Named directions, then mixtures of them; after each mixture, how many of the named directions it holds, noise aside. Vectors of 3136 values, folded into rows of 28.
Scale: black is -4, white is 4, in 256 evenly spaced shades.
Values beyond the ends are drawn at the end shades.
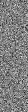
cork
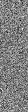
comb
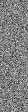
one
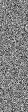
one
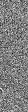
two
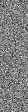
one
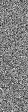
two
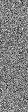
one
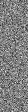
one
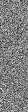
two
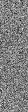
one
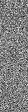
two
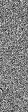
two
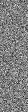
one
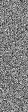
two
